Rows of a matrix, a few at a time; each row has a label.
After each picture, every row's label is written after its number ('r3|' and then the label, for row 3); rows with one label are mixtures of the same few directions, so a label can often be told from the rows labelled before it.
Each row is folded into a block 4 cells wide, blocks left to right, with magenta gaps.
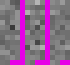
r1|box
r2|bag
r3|bag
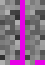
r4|bag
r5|bag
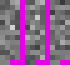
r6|box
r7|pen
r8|bag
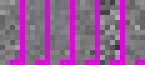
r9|bag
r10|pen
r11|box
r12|box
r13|bag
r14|box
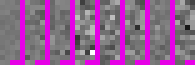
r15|bag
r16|bag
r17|box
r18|box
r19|pen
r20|box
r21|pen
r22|box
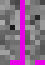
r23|box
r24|pen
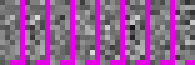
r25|pen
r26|pen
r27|pen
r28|box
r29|pen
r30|pen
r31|bag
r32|bag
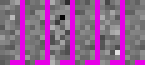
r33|pen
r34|bag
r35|pen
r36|bag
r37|box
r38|bag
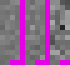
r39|pen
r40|pen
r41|box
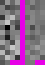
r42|pen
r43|pen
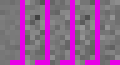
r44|bag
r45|pen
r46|bag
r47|pen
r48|pen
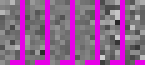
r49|bag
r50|box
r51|pen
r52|bag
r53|bag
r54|pen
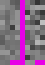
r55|box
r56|bag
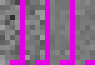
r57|pen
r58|bag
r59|box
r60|bag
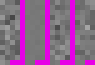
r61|pen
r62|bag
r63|pen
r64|box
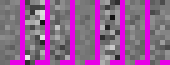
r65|pen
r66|bag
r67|pen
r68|pen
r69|pen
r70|pen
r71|bag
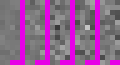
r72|box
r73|box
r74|pen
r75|box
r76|bag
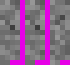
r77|box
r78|box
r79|pen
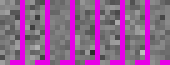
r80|bag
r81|pen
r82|bag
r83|box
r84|bag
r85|box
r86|pen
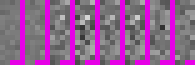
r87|bag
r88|box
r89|pen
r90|pen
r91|pen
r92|pen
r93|box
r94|bag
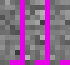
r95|box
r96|bag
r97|bag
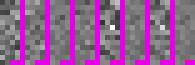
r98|bag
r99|bag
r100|pen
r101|bag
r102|box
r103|pen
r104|box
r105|pen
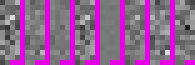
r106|pen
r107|box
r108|box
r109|pen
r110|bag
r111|pen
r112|box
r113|box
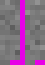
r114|box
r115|bag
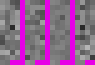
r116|box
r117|bag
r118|pen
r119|pen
